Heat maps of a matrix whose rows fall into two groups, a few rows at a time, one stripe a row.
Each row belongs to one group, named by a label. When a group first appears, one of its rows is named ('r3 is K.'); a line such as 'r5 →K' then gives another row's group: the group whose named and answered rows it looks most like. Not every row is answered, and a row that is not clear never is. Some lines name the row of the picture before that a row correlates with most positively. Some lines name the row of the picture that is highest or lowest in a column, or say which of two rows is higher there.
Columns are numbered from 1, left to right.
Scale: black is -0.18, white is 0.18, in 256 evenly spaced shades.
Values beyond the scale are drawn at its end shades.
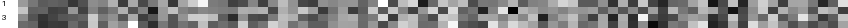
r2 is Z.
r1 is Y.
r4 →Y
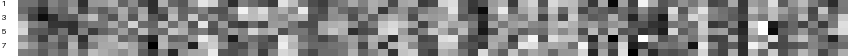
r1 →Y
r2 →Z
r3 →Z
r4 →Y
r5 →Z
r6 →Y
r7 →Y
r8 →Y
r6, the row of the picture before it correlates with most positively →3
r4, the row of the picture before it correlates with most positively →1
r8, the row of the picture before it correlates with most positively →3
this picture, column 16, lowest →8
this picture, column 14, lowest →7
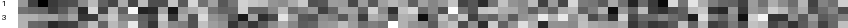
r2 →Y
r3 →Y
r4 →Y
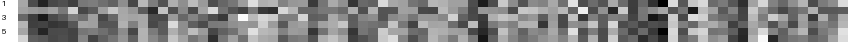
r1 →Z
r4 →Z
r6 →Z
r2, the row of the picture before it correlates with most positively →3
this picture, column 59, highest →2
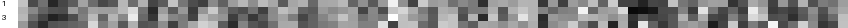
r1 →Z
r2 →Y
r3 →Y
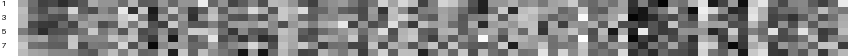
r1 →Y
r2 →Z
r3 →Y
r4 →Z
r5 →Y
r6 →Y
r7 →Z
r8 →Y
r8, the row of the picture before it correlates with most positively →2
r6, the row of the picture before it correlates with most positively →2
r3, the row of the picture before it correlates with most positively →2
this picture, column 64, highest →7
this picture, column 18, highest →5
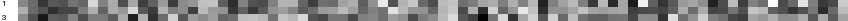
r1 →Y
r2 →Y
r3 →Z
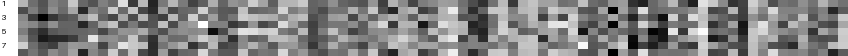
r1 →Z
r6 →Y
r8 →Y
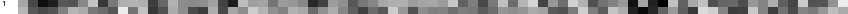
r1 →Z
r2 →Z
